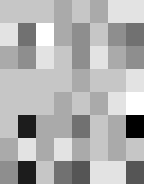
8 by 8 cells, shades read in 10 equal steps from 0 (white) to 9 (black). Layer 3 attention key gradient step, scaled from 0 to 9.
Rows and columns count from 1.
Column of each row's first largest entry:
4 2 2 5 4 8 1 2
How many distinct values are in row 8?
6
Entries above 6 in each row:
0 0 0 0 0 2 0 1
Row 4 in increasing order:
1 2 2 2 2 2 2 3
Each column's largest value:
4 8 3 5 6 3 4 9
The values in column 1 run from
1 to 4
